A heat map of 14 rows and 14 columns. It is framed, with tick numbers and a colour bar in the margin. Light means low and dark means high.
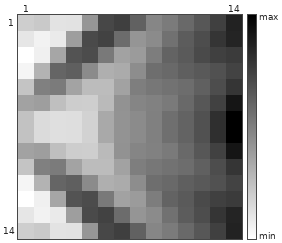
The ninth with the highest average is the middle right. The top and bottom halves mirror each other. The field climbs toward the right. There are no lone odd cells.
